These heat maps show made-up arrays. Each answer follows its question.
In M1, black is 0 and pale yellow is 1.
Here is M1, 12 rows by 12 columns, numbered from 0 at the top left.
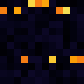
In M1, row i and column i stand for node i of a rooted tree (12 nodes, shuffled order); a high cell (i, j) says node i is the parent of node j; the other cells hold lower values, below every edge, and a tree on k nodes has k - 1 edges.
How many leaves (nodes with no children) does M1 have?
9
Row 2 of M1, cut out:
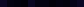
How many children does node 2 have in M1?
0
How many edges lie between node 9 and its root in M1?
1
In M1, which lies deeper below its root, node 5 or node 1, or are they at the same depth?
node 5
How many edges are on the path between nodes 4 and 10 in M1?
4
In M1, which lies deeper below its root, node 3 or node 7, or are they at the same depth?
the same depth
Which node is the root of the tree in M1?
1
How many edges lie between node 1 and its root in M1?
0
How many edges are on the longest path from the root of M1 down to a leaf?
2
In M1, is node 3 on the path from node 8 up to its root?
no
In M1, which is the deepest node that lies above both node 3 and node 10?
8
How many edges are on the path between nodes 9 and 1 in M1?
1
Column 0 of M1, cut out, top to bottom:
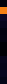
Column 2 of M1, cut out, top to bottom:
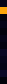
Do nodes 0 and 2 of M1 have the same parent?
yes
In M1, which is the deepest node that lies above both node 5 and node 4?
0
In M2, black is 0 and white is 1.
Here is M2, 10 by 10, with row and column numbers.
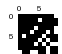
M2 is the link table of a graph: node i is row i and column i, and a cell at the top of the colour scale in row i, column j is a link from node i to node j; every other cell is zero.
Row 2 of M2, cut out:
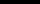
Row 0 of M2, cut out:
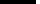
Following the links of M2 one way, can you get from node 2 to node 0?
no
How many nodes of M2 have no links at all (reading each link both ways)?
1
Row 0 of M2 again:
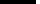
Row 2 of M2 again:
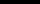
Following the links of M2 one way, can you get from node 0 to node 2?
no
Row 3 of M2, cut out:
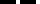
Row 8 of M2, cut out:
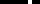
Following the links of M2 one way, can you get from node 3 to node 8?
yes
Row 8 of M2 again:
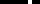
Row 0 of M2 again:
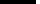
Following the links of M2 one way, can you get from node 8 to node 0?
yes
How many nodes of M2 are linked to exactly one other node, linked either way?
3
